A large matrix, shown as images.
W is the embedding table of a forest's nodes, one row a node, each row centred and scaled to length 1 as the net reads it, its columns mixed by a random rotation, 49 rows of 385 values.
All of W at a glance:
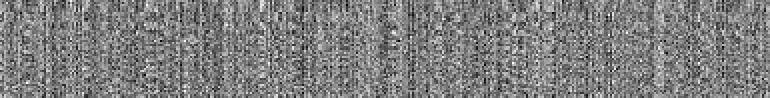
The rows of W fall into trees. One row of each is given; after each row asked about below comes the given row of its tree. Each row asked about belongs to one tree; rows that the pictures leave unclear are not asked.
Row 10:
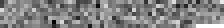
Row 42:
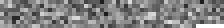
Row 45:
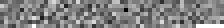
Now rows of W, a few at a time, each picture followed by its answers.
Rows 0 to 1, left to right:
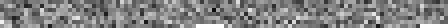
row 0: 42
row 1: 42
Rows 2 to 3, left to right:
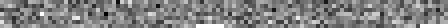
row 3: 42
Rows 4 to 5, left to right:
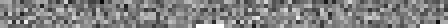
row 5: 42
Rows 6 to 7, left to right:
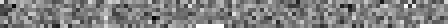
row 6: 10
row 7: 10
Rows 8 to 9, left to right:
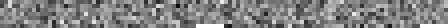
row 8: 10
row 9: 10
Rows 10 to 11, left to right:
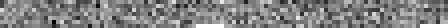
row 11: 42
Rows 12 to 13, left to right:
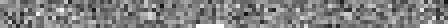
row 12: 42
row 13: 42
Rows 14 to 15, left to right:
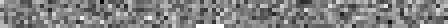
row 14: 42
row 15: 10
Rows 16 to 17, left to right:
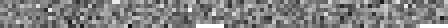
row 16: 10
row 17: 10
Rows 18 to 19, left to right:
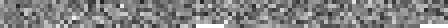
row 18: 42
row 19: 42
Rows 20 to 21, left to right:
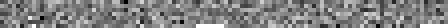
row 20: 45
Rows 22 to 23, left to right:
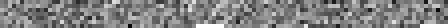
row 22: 10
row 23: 42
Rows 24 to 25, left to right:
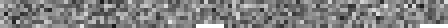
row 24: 42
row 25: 10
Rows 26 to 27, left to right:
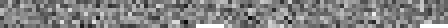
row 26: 10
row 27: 42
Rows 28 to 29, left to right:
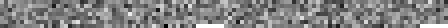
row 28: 10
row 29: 42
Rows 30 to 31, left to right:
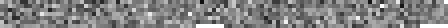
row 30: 42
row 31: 10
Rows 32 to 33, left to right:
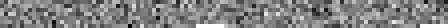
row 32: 10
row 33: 42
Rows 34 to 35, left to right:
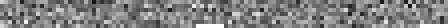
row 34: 42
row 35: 10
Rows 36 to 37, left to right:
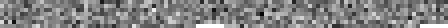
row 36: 42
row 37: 42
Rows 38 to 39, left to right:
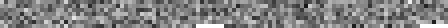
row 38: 42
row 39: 10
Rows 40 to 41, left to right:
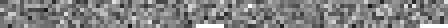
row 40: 10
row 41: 10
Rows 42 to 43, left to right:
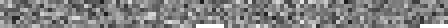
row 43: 45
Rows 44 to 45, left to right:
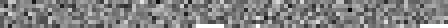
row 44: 10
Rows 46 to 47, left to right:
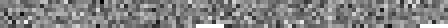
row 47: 10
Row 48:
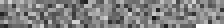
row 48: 10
